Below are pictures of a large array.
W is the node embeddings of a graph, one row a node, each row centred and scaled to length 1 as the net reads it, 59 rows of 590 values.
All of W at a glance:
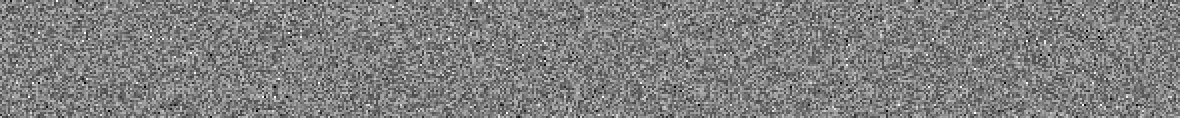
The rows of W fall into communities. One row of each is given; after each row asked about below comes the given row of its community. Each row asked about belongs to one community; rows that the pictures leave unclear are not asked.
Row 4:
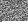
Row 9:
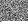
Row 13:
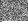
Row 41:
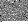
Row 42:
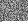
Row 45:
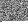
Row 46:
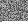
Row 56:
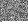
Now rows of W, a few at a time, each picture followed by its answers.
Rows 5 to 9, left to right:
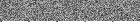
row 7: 46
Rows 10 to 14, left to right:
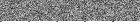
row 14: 4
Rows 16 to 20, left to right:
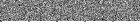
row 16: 41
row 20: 42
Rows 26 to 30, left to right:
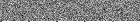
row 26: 4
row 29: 9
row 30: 9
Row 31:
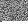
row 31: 45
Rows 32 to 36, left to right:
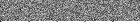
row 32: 9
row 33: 41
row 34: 56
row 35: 13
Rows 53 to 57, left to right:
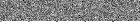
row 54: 13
